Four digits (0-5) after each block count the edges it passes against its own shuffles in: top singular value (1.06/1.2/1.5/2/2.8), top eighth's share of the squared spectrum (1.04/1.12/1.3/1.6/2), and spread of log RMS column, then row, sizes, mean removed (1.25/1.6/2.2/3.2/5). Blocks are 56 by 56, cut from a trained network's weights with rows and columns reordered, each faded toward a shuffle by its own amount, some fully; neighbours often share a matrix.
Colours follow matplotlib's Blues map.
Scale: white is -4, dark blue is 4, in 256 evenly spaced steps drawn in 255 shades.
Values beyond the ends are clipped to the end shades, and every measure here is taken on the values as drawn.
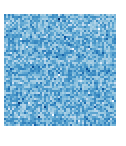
2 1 0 0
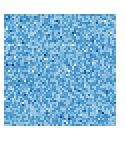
0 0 0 0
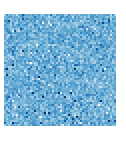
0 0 0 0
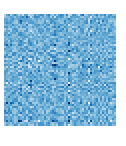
4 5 2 2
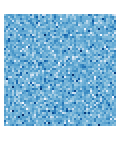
2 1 0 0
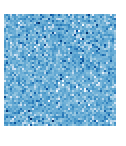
1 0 0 0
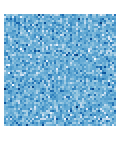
2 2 0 0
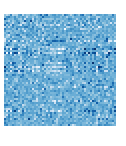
4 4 1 3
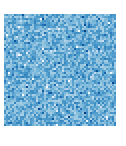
0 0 0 0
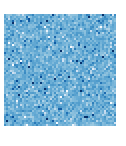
0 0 0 0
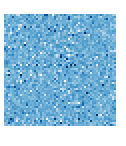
2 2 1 1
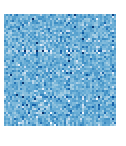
3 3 2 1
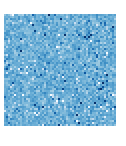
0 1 0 0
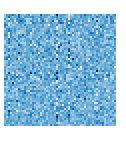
3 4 2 1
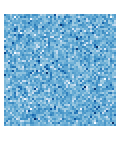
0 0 0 0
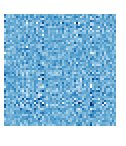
3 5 3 2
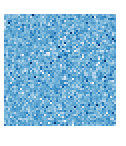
0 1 0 0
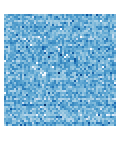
2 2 0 1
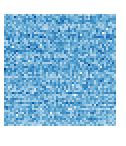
3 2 0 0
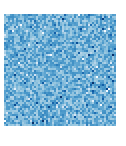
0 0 0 0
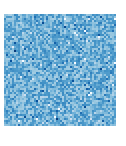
0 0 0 0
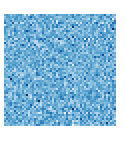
3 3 1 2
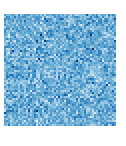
3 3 1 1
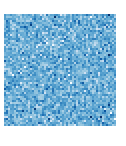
0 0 0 0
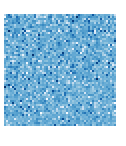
2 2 0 1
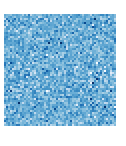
2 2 1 1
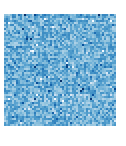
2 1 0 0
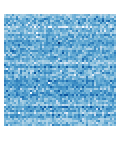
4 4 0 2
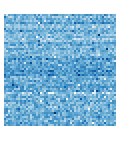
4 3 1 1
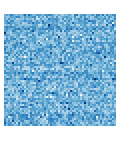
2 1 0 0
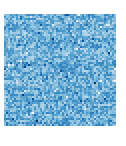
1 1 0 0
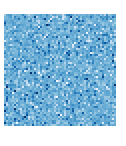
1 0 0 0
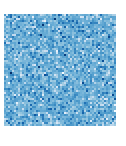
0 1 0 0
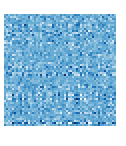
4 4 1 3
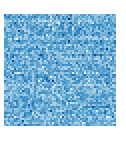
2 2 0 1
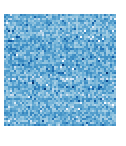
2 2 0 1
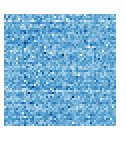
3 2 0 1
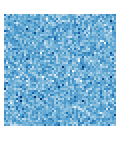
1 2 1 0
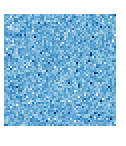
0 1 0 0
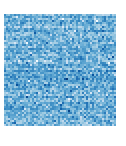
3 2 0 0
